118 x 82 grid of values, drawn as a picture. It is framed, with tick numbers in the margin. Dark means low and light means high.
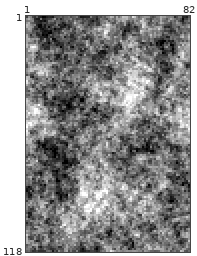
The halves do not mirror each other. The texture is blotchy. Overall the values sit about 50% of the way up the scale. The histogram is bell-shaped. No overall slope runs across the table.
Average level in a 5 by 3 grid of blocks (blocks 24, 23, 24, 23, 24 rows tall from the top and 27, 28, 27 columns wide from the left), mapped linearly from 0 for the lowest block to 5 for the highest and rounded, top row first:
0 2 2
1 4 4
2 2 2
0 5 2
3 3 2
